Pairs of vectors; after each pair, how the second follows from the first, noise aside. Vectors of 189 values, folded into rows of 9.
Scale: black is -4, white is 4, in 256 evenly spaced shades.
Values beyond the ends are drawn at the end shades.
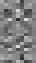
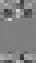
partly zeroed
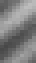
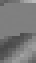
partly zeroed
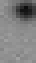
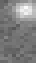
negated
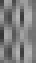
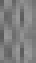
shrunk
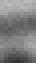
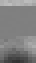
partly zeroed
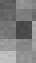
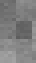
shrunk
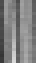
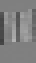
partly zeroed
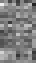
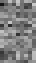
negated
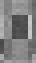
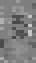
partly zeroed
